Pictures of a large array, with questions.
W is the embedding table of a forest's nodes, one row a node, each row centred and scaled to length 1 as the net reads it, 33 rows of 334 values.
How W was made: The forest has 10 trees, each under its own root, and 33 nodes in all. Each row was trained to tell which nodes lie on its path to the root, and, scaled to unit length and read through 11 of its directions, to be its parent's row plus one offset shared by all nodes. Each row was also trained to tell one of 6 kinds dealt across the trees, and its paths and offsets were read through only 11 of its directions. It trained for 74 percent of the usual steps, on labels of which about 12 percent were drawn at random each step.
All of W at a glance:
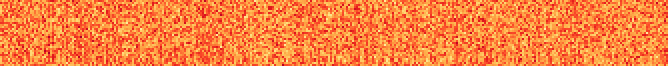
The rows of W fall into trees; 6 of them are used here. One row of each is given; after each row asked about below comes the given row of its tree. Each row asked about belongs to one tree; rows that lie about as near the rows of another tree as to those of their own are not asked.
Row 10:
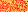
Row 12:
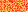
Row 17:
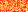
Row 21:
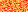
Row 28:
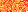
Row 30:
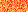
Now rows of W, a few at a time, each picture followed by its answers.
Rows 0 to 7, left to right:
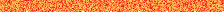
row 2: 21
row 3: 12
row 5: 21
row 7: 21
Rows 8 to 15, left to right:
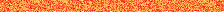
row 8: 12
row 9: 10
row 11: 17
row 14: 10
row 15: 10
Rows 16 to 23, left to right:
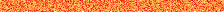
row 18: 21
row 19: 12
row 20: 12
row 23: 10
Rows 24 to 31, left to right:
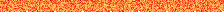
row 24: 30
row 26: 17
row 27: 17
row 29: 30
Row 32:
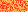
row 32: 10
